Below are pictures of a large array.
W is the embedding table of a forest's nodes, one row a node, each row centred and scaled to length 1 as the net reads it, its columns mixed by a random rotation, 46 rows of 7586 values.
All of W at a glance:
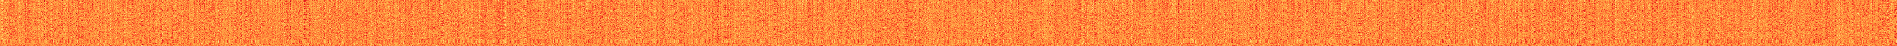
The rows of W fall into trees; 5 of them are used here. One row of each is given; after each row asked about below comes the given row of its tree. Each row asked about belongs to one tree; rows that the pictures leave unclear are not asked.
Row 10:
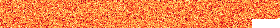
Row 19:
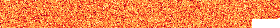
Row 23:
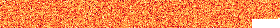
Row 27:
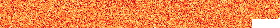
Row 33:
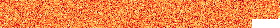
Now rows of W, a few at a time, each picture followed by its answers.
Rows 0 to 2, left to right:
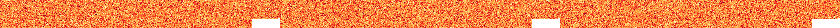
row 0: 19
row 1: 19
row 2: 10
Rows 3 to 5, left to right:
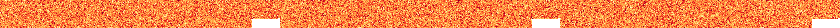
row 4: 19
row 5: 27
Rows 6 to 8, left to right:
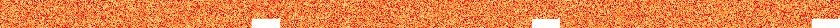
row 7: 27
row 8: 19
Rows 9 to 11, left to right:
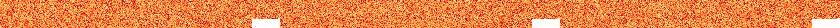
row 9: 27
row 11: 10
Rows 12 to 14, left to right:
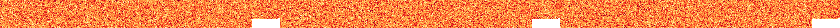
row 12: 19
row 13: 23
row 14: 19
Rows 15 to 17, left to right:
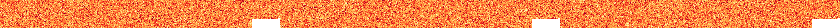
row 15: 33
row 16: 27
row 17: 10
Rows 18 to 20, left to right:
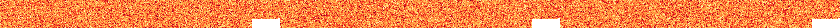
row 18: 23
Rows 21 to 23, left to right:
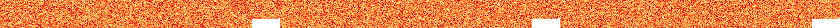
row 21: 23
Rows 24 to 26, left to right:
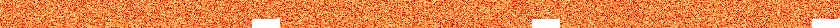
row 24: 10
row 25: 23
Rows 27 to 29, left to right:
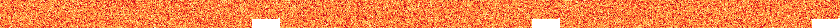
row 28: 19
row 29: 19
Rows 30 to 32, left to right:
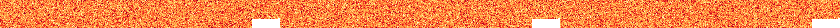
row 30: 10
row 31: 27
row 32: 23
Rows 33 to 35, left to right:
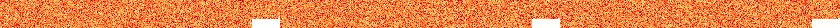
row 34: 19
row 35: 23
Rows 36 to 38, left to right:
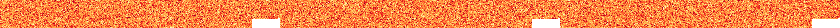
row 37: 27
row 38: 19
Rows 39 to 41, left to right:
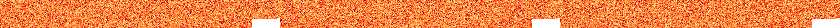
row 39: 10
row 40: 10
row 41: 10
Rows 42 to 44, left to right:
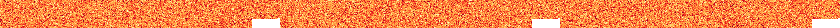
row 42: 10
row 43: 27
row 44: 23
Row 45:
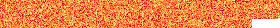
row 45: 33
